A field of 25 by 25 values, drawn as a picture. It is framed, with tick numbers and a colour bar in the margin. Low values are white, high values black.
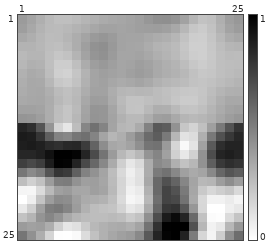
Histogram: skewed, a long tail of high values. Seam: horizontal, 50% of the way down, the top part calmer. Grain: blotchy. Calmest part: top middle. Mirror symmetry: none.
